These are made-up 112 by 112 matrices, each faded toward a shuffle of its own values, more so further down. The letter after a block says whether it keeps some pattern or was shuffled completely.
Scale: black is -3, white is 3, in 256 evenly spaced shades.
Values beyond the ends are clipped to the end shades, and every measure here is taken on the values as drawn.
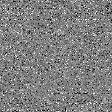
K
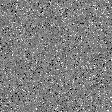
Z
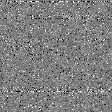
K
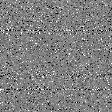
K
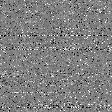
K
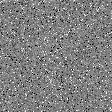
Z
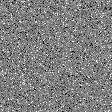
Z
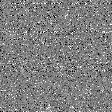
K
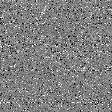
K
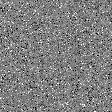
Z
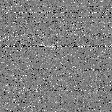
K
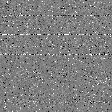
K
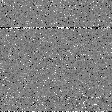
K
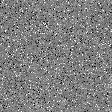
Z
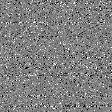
K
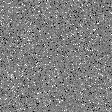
Z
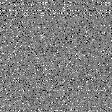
K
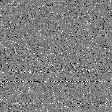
K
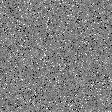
Z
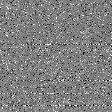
K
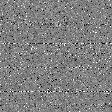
K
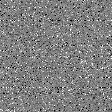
K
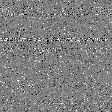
K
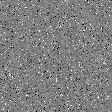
Z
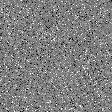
Z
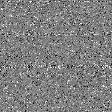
K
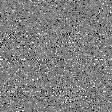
K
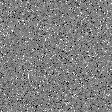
Z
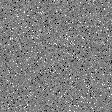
Z
